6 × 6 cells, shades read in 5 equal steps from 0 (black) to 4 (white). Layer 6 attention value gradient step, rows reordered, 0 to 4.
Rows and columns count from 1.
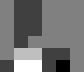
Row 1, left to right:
2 1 1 2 2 2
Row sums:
10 10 10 11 12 12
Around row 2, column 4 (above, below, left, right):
2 2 1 2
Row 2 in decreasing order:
2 2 2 2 1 1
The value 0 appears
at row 6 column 5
